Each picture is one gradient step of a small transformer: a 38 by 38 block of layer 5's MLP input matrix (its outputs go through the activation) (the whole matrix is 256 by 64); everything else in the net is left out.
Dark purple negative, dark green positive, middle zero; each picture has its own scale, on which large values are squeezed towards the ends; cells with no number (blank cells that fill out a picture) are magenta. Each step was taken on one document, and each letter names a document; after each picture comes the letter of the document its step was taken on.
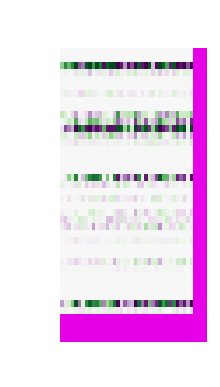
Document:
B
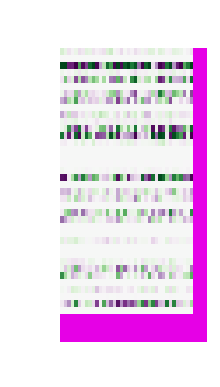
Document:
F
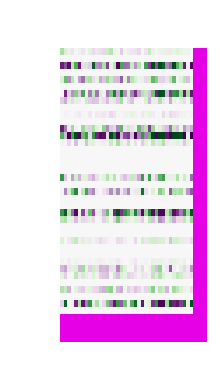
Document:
F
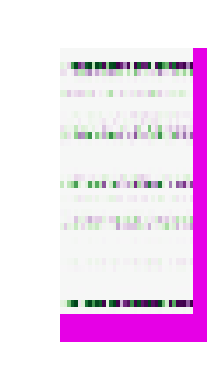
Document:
B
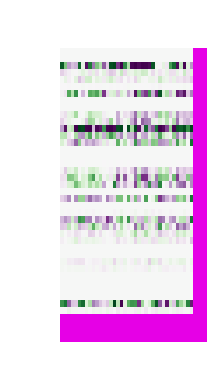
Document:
B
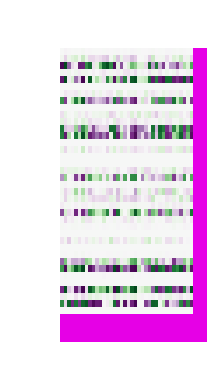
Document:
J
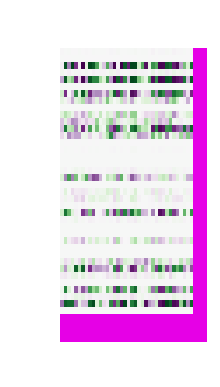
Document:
J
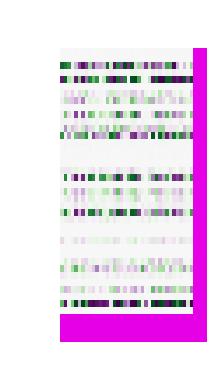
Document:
J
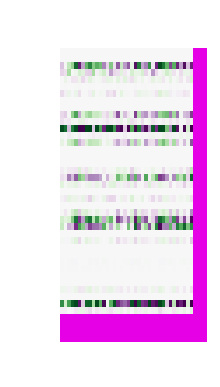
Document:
B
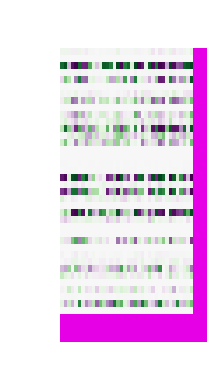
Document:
F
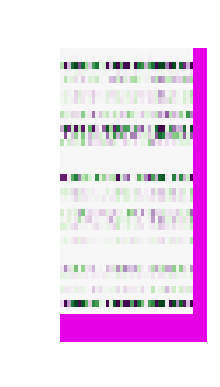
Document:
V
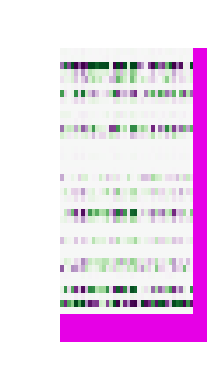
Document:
J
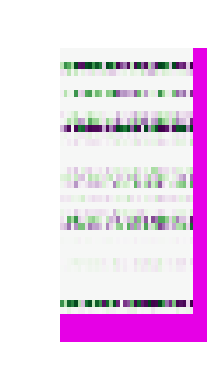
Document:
B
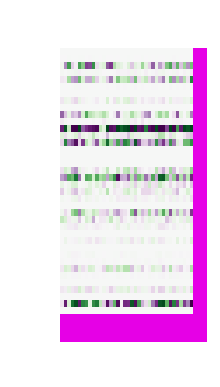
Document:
V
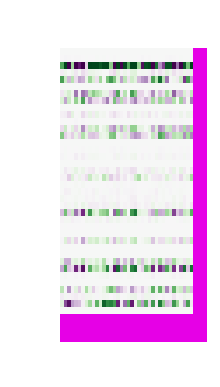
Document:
J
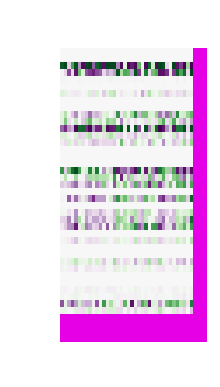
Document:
B
